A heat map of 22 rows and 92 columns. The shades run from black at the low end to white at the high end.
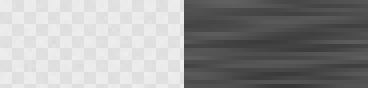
It is made of 1 by 2 panels. Panel 1,1: very high, checkered, faint in contrast. Panel 1,2: low, streaked across, faint in contrast.
